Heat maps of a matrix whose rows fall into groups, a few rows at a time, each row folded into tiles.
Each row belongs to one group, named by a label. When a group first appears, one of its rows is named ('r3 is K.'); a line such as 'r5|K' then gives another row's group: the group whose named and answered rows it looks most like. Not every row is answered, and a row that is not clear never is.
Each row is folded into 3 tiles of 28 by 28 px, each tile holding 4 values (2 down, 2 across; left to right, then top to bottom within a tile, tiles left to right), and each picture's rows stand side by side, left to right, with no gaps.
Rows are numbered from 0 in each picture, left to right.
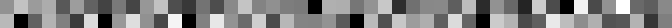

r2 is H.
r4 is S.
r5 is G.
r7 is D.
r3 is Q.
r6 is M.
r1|H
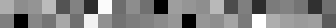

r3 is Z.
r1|Z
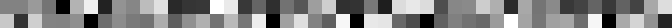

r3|H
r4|H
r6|Z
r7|H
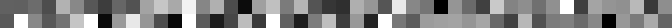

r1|H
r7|S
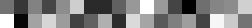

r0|H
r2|M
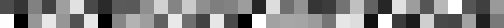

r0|H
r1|H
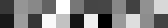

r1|H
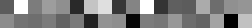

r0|Z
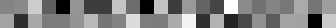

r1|M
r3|G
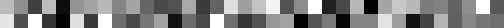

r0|G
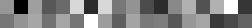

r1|Z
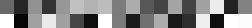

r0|H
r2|S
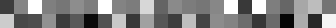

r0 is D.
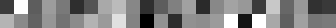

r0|Z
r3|Z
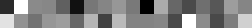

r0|Z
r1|Q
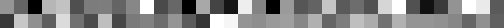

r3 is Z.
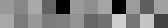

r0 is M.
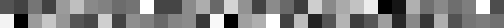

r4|D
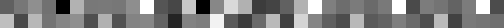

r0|Q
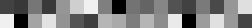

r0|H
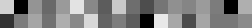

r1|G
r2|Q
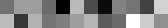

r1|M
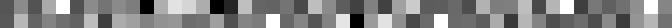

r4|H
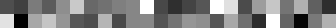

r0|H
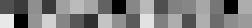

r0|H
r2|Q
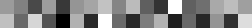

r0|G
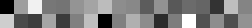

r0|D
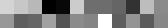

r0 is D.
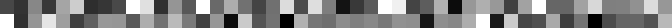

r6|D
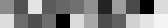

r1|M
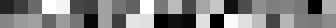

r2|S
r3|Q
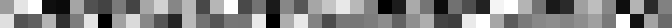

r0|D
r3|H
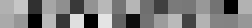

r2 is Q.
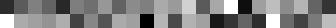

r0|Z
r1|G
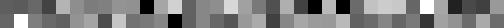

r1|Q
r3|M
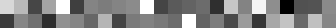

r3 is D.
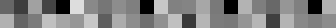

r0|M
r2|Q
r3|Q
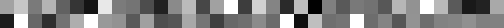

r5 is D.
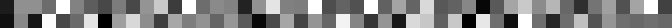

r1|H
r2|Z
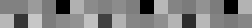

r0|Q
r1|Q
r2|Q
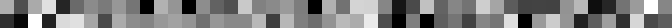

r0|S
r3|Q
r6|H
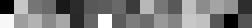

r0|Z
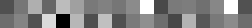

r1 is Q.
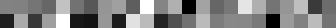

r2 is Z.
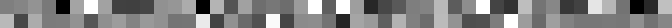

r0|Q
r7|D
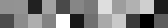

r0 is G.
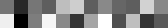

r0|H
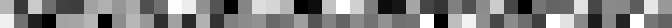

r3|D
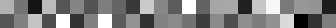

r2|Z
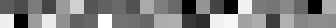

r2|M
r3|Q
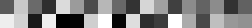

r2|Z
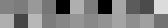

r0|Q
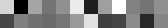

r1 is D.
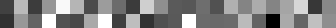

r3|S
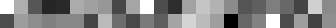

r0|D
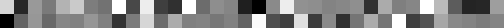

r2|Z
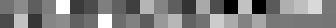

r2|M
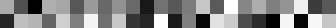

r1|G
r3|S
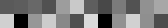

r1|H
